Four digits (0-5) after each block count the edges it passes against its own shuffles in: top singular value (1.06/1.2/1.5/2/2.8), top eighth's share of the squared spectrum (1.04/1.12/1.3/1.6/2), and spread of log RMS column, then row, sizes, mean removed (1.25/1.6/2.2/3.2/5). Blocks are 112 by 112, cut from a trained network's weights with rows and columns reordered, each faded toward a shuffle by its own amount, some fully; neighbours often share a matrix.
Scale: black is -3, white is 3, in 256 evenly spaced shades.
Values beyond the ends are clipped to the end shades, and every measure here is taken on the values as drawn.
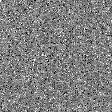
2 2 0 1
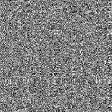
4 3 2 1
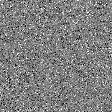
0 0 0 0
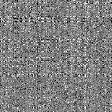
4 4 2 3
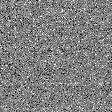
1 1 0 0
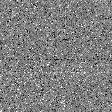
1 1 0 0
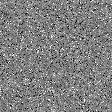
0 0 0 0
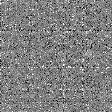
2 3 2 1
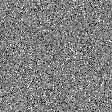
1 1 0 0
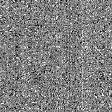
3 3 1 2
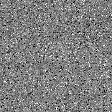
1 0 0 0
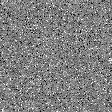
1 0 0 0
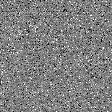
1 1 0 0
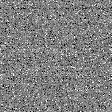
2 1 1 0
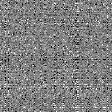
3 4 3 2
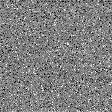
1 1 0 0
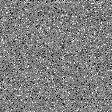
2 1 1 0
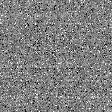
3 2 2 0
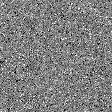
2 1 0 0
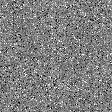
1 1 0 0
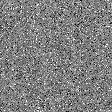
1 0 0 0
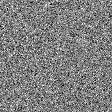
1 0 0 0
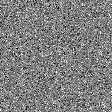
2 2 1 1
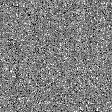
1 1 0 1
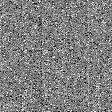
2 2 0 1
